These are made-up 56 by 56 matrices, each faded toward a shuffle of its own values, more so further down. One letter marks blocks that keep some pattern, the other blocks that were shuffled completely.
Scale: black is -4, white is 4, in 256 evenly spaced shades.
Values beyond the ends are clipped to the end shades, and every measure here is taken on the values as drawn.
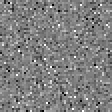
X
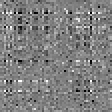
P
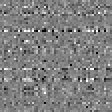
P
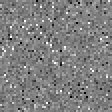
X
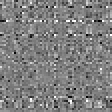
P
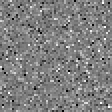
X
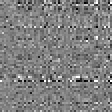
P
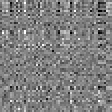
P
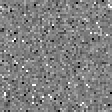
X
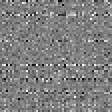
P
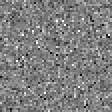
X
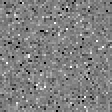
X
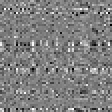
P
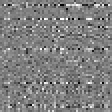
P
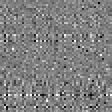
P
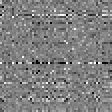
P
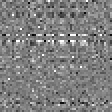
P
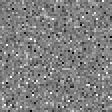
X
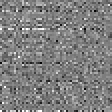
P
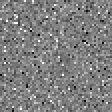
X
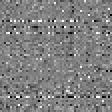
P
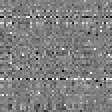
P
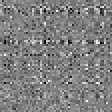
P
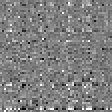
P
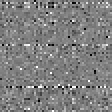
P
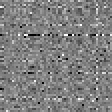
P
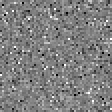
X
